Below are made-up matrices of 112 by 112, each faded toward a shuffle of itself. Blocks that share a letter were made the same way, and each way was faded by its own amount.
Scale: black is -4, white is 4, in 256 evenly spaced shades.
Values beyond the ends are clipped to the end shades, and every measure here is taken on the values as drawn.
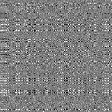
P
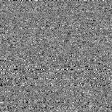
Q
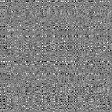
P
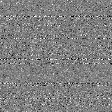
Q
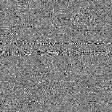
Q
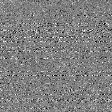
Q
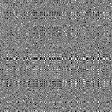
P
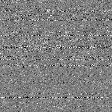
Q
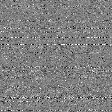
Q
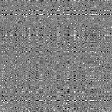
P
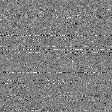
Q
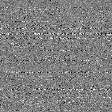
Q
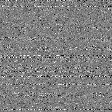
Q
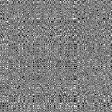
P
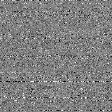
Q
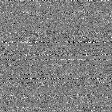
Q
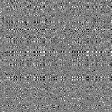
P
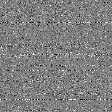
Q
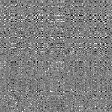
P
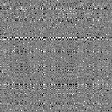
P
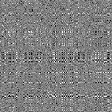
P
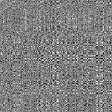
P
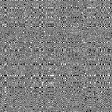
P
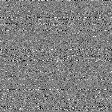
Q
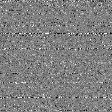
Q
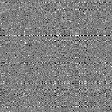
P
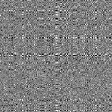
P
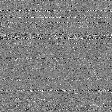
Q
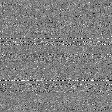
Q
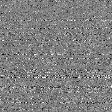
Q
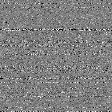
Q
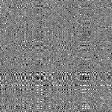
P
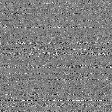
Q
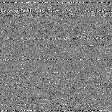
Q
